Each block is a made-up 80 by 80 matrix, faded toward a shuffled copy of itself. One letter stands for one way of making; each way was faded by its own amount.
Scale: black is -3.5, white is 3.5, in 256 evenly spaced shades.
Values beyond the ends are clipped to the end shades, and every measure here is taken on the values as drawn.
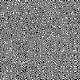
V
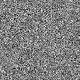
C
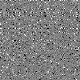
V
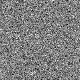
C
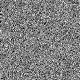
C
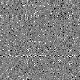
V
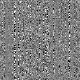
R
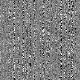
R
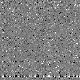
V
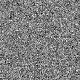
C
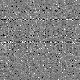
V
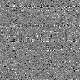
V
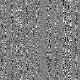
R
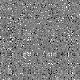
V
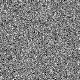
C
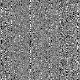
R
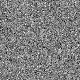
C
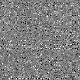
V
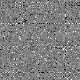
V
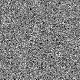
C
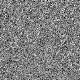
C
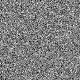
C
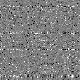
V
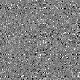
V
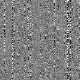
R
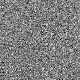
C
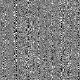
R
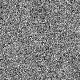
C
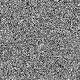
C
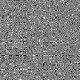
V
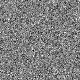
C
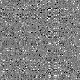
V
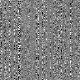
R
